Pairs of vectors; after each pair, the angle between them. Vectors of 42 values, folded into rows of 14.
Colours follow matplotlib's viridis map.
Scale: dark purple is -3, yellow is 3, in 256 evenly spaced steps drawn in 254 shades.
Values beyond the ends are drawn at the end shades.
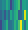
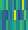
partly aligned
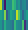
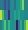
orthogonal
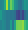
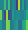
orthogonal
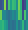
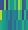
nearly parallel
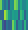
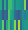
orthogonal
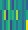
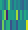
nearly parallel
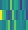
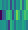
nearly opposite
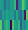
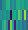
partly opposed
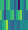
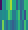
orthogonal
